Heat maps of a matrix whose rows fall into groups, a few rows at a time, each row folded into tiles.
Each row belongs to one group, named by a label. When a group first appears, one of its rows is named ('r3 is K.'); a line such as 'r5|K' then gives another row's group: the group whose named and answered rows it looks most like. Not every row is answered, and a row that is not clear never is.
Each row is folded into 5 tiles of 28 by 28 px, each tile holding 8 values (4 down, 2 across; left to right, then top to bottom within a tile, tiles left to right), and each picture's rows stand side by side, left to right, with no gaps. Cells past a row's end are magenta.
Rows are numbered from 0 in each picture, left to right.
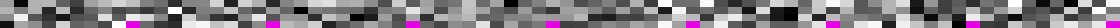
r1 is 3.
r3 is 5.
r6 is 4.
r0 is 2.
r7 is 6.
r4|6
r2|4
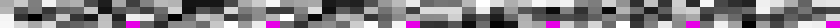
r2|6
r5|2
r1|6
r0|4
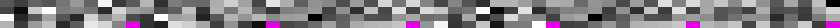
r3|2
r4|6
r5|4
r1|5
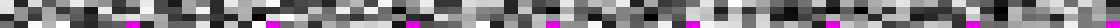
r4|4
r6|4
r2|3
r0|5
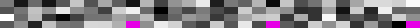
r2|5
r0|3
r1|4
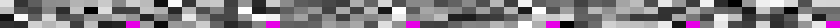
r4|3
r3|6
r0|5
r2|6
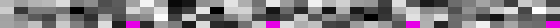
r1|2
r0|4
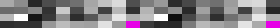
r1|6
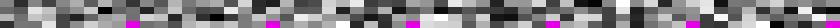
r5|5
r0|3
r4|2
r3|4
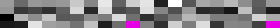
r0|5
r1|5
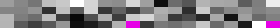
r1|2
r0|2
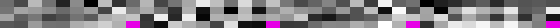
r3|3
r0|6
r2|6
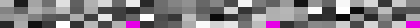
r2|2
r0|2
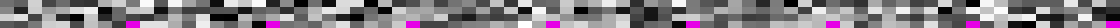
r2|3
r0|3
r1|4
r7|2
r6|3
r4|4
